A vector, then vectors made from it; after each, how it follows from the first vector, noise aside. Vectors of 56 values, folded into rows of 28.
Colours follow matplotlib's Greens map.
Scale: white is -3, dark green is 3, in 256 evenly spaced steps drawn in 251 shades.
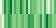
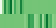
partly zeroed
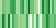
wrapped around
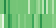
partly zeroed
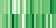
wrapped around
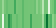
partly zeroed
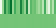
partly zeroed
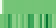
partly zeroed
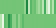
partly zeroed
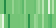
partly zeroed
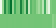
partly zeroed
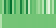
partly zeroed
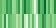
wrapped around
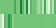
partly zeroed
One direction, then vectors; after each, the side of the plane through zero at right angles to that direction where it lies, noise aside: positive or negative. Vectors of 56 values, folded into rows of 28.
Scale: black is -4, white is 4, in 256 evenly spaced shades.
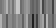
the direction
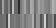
negative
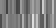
negative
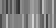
negative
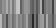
positive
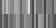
positive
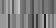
positive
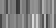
negative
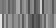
positive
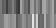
negative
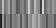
negative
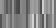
negative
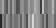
negative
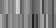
positive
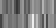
negative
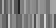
negative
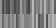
negative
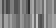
negative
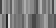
positive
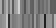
positive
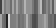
positive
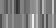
negative
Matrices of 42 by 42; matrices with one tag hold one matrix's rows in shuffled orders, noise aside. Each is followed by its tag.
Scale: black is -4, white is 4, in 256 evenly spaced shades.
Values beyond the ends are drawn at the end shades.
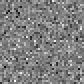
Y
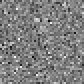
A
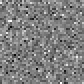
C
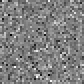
A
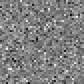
C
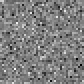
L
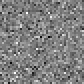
A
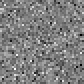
L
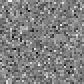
C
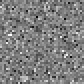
C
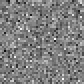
Y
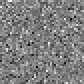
C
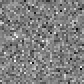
L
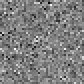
A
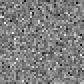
L
